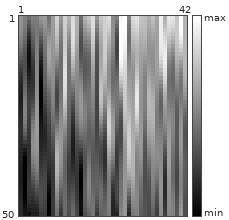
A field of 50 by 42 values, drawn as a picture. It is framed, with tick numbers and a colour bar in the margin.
The ninth with the highest average is the top right. The ninth with the lowest average is the bottom left. The halves do not mirror each other. The grain runs up and down. There is an overall slope up to the top right. The values follow a bell shape.
